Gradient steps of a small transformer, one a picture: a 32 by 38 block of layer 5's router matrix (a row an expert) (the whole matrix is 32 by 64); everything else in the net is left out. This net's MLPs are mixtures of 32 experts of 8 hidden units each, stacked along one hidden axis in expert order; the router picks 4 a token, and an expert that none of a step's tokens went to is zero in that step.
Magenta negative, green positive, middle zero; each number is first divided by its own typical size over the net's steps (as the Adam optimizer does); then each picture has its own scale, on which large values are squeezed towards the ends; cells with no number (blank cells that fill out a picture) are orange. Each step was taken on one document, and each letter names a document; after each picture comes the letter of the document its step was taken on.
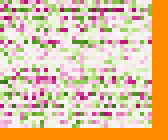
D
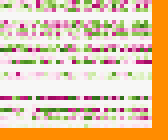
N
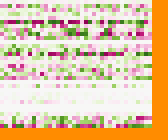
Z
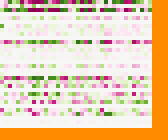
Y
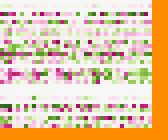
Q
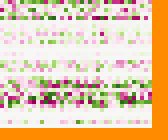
Y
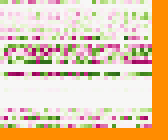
N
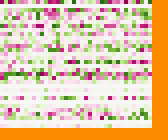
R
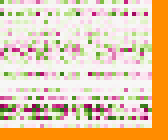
Q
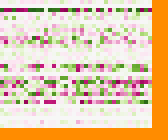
Y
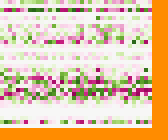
Y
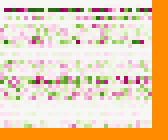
Y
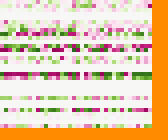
N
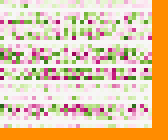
Q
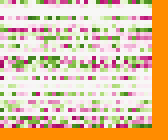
Z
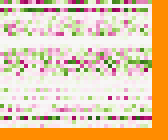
R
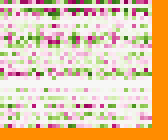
Q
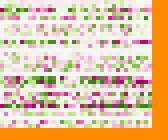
D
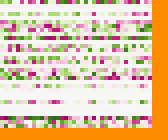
Z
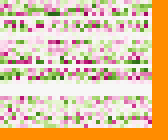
R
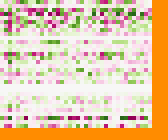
R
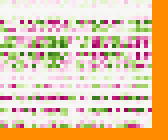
Z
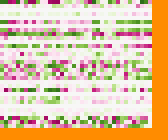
Z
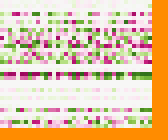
N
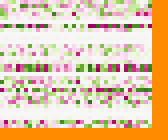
D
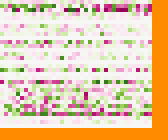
Y
